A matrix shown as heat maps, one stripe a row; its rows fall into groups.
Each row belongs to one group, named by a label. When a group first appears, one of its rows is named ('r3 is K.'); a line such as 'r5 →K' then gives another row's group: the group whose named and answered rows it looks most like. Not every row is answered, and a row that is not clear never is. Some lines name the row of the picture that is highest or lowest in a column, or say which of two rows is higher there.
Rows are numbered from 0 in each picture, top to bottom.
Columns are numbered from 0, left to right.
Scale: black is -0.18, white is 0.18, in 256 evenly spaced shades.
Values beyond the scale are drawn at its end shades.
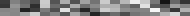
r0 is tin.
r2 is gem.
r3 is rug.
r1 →tin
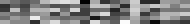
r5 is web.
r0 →web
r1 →gem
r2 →web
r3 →gem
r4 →rug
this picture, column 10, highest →3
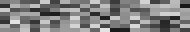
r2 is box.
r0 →tin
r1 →rug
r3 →rug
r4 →web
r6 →web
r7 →tin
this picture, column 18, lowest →1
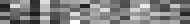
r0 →tin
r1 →tin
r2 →tin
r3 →box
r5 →box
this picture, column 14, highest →1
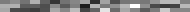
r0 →rug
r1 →web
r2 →box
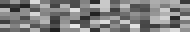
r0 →rug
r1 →gem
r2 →box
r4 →gem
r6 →web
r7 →rug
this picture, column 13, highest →6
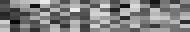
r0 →web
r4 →gem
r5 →box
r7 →box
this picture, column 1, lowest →5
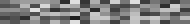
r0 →web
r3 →web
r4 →gem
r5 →web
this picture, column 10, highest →4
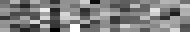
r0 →rug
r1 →gem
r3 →gem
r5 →rug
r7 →box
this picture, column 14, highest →4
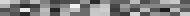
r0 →rug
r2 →tin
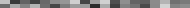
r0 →box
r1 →rug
